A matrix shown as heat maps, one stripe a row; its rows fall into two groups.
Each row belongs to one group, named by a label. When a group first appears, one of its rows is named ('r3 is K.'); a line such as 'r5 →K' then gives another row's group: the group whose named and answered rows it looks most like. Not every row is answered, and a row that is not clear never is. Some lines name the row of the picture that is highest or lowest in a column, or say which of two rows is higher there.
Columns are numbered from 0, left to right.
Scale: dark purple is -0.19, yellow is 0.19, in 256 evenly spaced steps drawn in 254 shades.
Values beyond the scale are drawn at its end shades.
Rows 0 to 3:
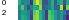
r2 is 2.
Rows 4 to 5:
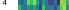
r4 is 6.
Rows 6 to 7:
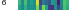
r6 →6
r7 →6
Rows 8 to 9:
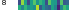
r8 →2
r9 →6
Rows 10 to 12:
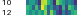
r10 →2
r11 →6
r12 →6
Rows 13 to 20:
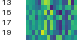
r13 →2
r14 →2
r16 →2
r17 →6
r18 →6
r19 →6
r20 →2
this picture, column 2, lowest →19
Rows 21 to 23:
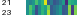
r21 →6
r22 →2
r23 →2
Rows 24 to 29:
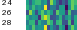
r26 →2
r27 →2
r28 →2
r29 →6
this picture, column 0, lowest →26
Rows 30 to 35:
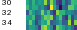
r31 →6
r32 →2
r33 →2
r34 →2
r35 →2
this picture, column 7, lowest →31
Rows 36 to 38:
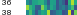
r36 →6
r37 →6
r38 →2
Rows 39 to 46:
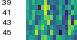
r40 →2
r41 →6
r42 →2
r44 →6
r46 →2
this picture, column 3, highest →45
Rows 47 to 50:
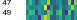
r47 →2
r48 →6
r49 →2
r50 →2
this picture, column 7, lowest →48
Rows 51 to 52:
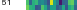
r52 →6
